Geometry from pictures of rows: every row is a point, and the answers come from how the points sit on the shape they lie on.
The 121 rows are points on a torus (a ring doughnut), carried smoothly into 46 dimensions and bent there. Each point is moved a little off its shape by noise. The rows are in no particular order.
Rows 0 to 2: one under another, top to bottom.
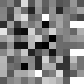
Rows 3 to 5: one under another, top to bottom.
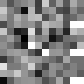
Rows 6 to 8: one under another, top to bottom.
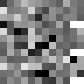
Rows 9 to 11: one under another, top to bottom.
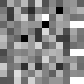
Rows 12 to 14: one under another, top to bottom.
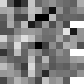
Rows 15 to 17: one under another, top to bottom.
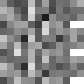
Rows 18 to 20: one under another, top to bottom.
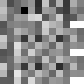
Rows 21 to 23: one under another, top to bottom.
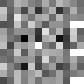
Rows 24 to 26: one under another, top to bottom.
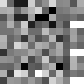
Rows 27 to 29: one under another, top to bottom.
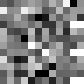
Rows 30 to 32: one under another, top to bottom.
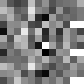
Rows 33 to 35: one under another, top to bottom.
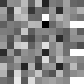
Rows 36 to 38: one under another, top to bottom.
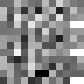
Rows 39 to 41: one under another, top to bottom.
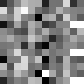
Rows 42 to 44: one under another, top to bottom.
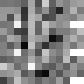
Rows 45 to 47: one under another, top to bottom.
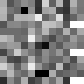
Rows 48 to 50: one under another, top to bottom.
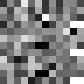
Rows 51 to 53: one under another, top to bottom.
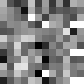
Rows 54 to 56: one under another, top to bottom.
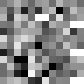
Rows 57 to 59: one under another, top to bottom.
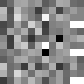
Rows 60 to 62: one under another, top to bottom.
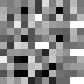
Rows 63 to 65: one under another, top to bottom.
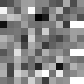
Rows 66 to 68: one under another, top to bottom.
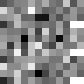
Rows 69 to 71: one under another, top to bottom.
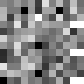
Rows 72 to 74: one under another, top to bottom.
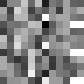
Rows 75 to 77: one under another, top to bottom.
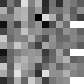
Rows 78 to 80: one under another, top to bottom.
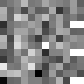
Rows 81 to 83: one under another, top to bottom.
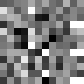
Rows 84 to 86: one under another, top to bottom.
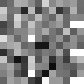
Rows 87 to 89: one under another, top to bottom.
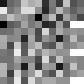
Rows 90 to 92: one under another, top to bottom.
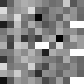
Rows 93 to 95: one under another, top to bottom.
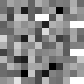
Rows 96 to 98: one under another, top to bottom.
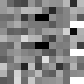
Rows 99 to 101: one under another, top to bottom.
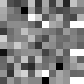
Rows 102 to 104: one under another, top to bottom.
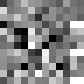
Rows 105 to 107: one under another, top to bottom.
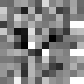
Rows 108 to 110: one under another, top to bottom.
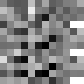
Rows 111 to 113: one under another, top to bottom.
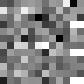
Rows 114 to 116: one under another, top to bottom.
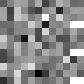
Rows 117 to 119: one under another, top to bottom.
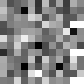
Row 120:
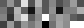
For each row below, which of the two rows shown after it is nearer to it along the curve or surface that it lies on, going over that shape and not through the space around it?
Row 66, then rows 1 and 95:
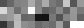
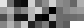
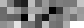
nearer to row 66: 95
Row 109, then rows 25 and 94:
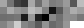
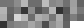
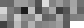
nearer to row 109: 94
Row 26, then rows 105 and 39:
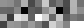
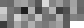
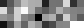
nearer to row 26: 105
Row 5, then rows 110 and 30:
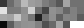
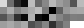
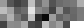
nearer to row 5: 30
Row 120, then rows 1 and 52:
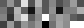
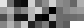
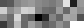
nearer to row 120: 52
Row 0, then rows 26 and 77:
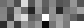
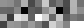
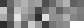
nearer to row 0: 26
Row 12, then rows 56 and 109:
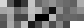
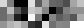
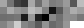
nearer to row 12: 56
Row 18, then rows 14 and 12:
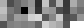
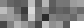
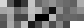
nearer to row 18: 14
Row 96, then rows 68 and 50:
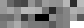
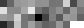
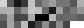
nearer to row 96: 68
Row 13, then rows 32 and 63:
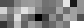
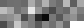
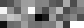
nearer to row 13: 32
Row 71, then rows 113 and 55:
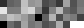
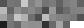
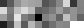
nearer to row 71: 113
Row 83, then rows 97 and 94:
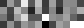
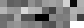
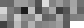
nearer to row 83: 94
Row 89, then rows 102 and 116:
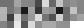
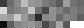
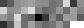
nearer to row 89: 102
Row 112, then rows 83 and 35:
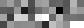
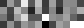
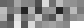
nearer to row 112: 83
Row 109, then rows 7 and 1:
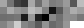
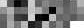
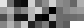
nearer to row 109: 1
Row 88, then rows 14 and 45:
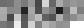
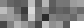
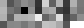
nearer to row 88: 14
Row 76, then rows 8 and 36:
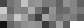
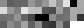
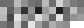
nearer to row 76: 36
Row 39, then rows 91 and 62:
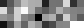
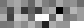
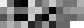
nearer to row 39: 91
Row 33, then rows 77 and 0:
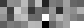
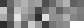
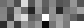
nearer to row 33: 77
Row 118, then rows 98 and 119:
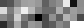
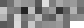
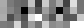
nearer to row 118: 98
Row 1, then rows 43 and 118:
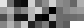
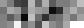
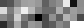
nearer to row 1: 43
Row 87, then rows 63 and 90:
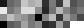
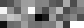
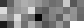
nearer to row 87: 63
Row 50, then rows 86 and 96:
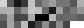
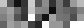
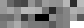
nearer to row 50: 86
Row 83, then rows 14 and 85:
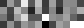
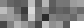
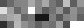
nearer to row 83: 85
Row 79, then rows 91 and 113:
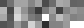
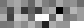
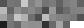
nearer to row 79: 91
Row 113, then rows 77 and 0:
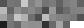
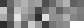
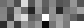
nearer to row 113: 0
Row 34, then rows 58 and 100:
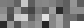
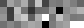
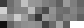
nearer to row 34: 100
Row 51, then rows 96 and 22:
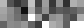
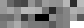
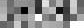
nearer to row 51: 22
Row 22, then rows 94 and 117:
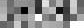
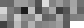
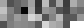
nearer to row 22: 117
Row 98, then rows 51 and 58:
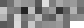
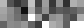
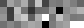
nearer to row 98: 51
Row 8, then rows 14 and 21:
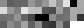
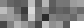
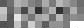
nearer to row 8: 14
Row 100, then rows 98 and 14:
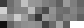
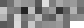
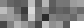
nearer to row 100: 98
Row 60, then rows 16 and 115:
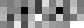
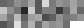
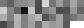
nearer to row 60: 16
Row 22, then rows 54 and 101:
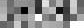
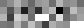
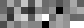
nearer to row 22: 54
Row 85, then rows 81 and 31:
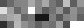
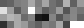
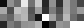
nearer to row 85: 81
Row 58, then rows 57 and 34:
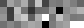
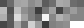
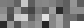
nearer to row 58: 57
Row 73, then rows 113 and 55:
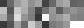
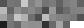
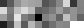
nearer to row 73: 55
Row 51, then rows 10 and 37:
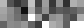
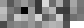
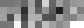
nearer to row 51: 10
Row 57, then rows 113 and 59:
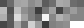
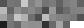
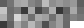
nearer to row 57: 59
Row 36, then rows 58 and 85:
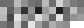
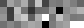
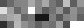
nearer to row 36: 58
